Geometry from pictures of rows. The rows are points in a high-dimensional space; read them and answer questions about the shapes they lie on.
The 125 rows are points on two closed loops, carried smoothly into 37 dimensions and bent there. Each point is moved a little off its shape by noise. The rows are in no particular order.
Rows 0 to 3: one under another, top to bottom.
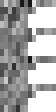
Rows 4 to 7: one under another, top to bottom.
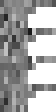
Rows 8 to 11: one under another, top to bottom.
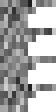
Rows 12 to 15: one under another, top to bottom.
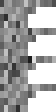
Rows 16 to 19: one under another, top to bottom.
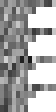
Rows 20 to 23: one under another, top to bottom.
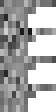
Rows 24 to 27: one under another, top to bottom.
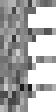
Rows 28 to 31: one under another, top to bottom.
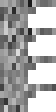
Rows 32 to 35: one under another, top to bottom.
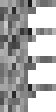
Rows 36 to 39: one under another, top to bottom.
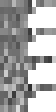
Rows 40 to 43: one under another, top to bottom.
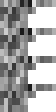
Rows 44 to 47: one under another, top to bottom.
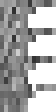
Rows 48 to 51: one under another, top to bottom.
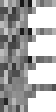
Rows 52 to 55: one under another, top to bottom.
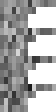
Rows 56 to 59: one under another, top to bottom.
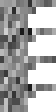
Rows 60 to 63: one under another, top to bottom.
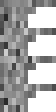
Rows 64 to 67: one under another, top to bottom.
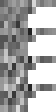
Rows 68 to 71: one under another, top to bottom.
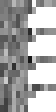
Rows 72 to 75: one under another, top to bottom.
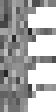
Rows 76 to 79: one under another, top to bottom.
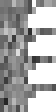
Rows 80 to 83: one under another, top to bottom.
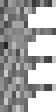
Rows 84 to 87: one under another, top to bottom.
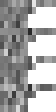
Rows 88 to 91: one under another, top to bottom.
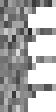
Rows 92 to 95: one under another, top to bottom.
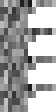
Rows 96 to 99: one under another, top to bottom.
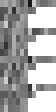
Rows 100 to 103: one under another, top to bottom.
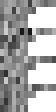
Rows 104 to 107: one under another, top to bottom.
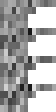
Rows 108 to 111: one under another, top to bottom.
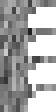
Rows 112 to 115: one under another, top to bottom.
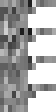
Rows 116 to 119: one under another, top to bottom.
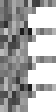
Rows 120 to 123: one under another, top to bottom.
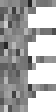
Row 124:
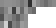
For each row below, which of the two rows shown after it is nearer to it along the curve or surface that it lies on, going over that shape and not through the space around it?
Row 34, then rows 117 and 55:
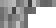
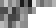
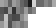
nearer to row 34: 117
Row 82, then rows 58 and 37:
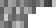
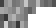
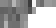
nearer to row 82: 37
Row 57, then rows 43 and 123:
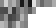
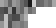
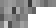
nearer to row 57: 43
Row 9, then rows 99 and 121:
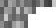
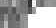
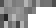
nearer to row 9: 99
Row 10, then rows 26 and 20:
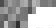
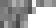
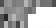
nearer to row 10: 26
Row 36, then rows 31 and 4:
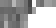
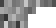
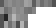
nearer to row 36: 31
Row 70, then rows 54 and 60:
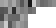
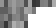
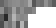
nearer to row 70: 54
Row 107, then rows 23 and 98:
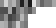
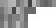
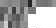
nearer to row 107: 23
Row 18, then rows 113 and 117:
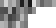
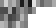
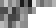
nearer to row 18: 113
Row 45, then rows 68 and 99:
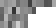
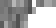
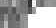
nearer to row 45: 99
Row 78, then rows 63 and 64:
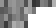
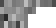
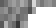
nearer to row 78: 63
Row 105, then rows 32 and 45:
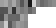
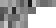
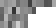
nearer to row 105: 32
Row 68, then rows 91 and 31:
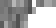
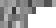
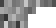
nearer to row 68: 31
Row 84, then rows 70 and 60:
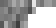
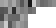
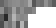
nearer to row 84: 70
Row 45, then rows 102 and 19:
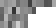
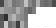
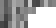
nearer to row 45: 19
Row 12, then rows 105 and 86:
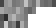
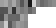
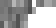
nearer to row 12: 86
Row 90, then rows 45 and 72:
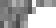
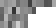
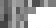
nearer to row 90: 45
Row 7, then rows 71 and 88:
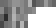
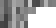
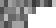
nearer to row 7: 71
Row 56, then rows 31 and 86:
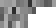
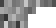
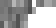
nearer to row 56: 86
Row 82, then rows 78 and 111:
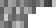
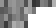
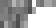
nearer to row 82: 78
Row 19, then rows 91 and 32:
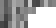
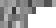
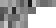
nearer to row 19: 91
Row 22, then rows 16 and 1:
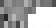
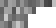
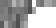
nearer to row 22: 1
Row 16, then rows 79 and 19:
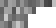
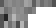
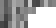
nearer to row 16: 19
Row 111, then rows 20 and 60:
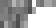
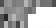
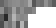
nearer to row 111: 20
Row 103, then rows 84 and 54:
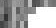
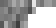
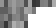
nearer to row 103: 54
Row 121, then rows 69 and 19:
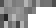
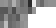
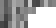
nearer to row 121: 19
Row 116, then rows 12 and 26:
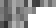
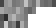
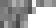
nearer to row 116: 12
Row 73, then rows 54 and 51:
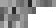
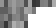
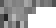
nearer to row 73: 54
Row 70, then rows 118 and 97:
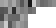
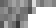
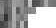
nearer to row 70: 118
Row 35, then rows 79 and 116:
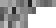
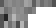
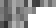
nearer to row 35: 116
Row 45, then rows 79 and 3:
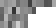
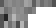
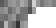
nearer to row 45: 3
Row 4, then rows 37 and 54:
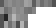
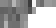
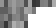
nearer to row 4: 54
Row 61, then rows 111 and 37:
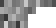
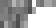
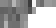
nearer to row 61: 111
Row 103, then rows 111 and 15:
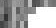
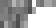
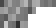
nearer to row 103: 15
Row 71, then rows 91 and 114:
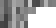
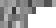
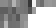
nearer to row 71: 91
